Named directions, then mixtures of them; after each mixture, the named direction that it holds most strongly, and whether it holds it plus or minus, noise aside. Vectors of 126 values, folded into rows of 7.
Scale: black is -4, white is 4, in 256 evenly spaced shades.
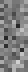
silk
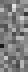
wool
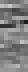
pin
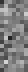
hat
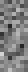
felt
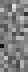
wool, plus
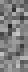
felt, plus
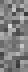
felt, minus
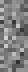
silk, minus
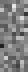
wool, plus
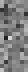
hat, minus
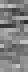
pin, plus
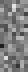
wool, plus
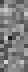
hat, plus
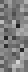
silk, plus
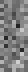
silk, plus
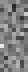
wool, minus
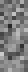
felt, plus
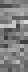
pin, minus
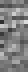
pin, minus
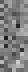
silk, plus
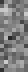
hat, plus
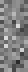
silk, minus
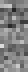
pin, plus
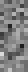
felt, plus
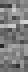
pin, minus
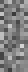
felt, minus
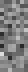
felt, plus
